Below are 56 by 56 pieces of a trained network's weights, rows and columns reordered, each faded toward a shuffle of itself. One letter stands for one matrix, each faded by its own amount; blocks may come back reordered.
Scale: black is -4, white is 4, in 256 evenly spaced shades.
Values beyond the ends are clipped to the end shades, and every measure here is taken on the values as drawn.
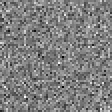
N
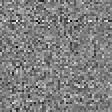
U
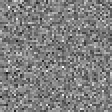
N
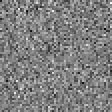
N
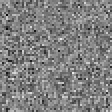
U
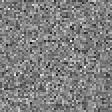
N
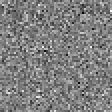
N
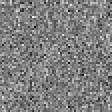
U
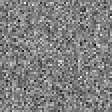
N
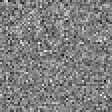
N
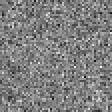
N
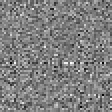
U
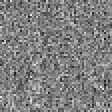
N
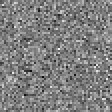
N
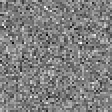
N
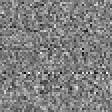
U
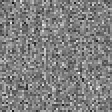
N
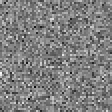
N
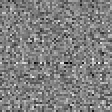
U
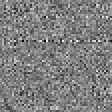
U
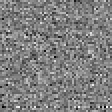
U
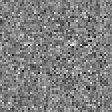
U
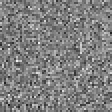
N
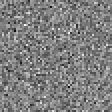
N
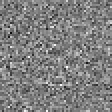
N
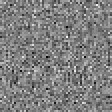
U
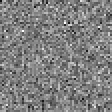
N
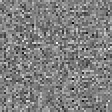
U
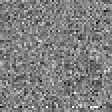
U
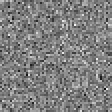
N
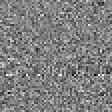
U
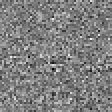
N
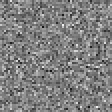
N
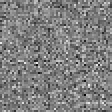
U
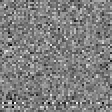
U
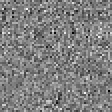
U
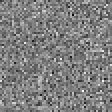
N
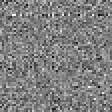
U
